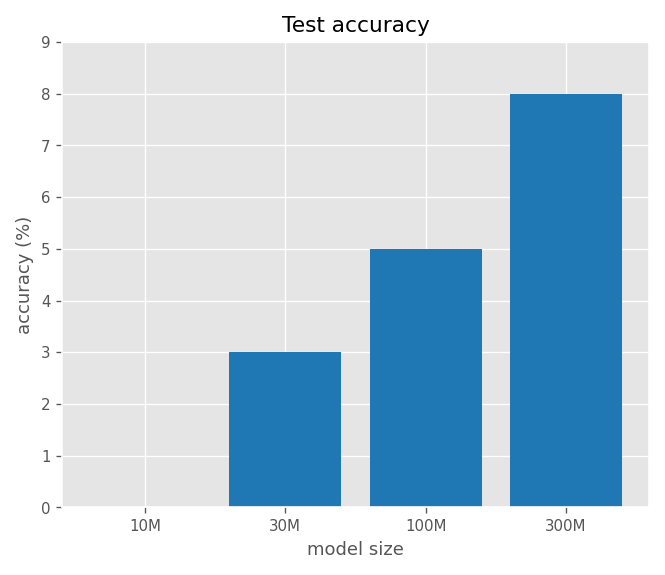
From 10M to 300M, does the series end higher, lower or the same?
higher
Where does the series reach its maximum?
300M
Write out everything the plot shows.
Title: Test accuracy
x-axis: model size, ticks 10M 30M 100M 300M
y-axis: accuracy (%), ticks 0 1 2 3 4 5 6 7 8 9
Values:
0 3 5 8
